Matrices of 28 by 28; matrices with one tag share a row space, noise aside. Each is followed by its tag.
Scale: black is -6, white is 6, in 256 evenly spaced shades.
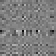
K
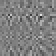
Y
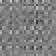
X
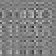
X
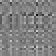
X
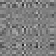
K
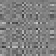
K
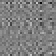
Y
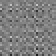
X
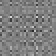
X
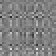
X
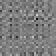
X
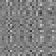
Y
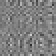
Y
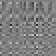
X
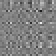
Y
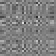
K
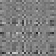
K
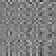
Y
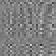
Y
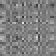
K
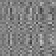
Y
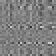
Y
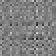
X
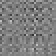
X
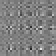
Y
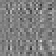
Y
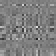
K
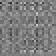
X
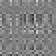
X
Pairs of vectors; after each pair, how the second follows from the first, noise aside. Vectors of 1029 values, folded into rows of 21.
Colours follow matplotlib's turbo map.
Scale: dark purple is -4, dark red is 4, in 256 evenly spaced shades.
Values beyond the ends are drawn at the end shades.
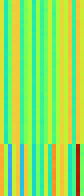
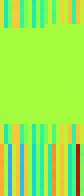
partly zeroed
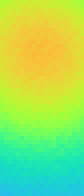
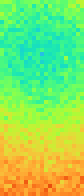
negated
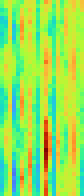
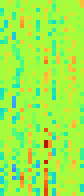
partly zeroed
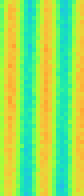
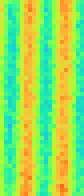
negated
